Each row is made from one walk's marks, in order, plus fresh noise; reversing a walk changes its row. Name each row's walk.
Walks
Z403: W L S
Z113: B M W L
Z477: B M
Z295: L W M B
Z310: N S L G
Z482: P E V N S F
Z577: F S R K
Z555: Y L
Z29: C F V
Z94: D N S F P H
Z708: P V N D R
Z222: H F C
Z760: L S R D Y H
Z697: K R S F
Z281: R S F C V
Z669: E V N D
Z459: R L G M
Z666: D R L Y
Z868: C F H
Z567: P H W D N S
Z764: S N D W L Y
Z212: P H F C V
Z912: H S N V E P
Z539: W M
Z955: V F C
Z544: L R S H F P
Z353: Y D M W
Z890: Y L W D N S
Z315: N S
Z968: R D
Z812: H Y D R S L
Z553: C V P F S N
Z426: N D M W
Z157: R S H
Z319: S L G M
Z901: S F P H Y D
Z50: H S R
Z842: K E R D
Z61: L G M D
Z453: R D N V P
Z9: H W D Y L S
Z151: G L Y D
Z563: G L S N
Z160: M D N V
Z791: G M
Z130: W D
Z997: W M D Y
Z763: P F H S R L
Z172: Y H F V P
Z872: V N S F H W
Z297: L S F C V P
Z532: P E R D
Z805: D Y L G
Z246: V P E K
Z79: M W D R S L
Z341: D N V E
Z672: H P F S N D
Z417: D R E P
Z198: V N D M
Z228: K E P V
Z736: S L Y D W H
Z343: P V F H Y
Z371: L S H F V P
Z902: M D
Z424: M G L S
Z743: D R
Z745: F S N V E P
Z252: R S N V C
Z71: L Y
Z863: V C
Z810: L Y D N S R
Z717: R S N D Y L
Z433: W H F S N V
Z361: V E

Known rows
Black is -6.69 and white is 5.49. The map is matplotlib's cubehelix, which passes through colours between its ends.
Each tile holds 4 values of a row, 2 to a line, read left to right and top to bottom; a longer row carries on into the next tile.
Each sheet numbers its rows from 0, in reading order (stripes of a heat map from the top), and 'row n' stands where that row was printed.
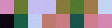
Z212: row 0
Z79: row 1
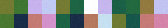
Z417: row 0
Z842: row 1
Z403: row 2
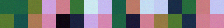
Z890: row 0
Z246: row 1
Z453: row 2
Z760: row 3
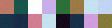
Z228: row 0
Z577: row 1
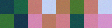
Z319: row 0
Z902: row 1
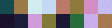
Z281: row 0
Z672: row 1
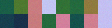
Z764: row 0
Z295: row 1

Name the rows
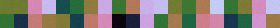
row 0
Z341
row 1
Z810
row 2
Z872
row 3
Z539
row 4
Z50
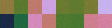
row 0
Z172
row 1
Z9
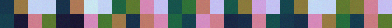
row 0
Z717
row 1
Z252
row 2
Z666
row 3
Z371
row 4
Z315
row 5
Z157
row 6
Z94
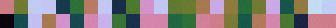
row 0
Z763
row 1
Z61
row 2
Z544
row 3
Z812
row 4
Z353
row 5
Z968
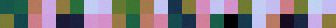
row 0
Z71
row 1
Z361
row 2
Z130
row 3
Z310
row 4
Z343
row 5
Z708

